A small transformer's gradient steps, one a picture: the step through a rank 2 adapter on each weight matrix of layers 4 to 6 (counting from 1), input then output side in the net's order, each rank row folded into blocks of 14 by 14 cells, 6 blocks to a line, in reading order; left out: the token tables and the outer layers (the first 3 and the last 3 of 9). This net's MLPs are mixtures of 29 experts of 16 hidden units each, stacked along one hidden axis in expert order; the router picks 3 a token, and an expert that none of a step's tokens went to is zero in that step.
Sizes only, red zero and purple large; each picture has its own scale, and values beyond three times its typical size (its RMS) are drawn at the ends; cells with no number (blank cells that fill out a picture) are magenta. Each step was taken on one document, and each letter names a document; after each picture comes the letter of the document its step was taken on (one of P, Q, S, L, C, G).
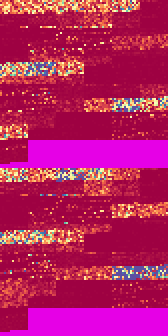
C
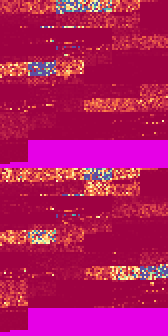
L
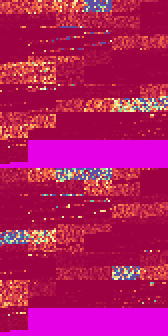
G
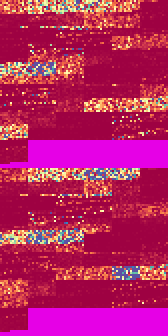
C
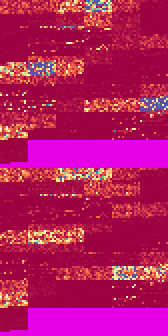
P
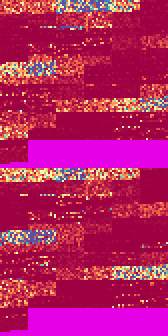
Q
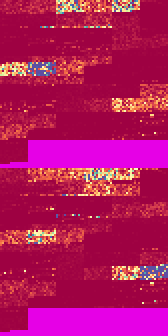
L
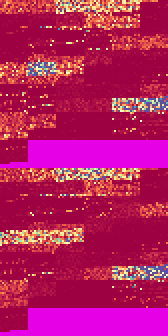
P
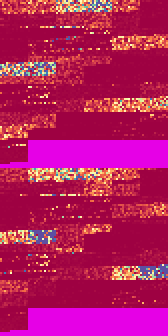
G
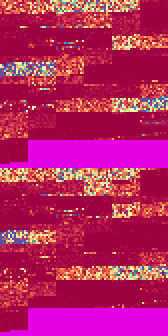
L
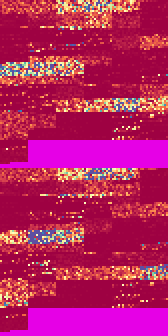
Q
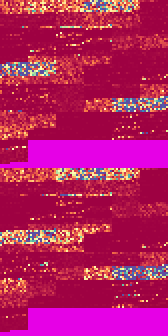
Q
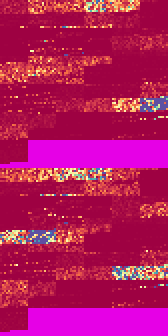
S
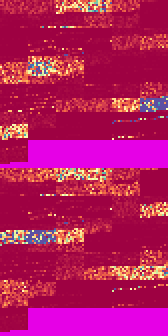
S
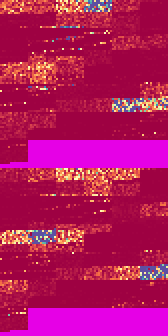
G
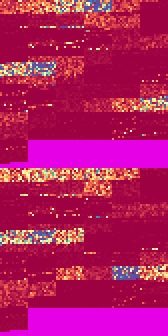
P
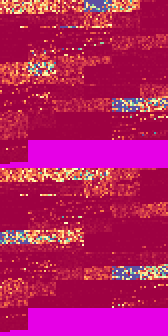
C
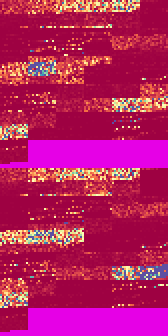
S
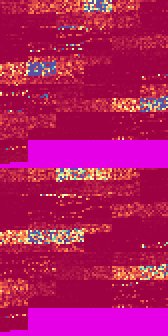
Q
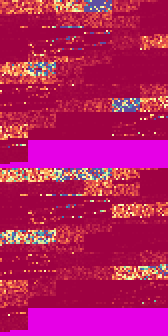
G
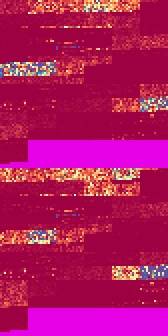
L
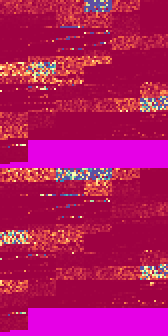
G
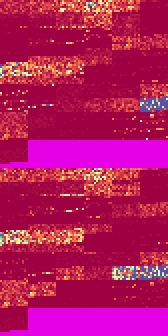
P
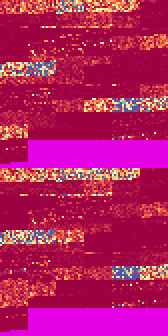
C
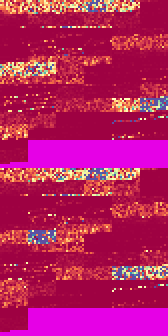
S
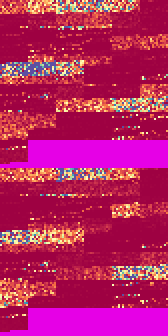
Q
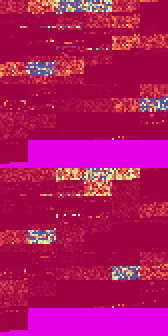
L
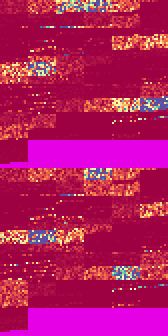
S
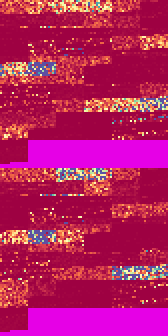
C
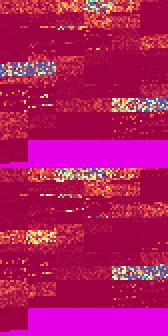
P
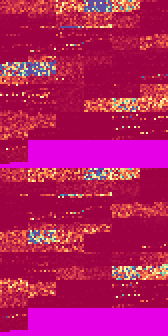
Q
